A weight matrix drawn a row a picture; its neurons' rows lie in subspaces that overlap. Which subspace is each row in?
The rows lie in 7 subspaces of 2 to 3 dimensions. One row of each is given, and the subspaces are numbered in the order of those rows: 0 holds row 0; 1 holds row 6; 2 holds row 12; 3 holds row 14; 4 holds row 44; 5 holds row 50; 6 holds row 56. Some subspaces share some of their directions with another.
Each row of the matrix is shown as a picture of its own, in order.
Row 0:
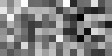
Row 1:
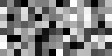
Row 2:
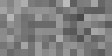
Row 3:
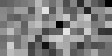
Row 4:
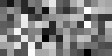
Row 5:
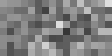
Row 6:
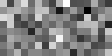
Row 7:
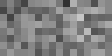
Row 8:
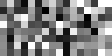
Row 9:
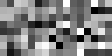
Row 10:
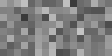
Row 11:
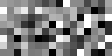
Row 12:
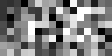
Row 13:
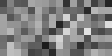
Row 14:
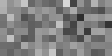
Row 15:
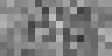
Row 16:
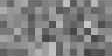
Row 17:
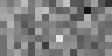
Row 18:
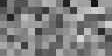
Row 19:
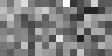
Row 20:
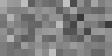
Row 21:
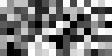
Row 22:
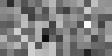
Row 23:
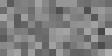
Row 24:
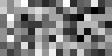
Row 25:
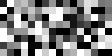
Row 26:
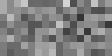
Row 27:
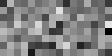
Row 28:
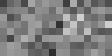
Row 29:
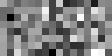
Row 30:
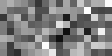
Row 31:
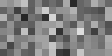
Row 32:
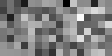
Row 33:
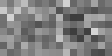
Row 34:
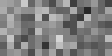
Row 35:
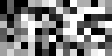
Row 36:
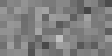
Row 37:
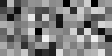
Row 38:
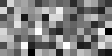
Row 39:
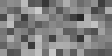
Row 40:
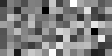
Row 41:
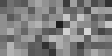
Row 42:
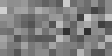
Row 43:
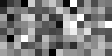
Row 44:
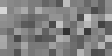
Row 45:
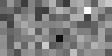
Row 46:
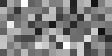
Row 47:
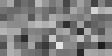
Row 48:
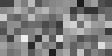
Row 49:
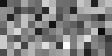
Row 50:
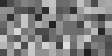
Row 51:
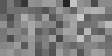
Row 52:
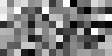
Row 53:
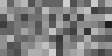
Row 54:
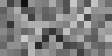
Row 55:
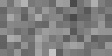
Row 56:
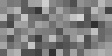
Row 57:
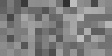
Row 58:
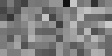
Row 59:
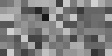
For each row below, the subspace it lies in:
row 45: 1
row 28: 3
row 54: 5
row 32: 6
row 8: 2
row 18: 5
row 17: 1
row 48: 3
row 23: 1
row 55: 4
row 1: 4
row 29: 6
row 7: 0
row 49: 5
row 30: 1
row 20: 3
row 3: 2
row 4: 5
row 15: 2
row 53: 2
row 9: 3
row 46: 5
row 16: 5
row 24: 6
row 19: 3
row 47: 3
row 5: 2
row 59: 6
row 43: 3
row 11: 4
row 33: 0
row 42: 4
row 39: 6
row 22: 5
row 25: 1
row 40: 6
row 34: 3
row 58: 6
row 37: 5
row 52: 6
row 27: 1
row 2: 0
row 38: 1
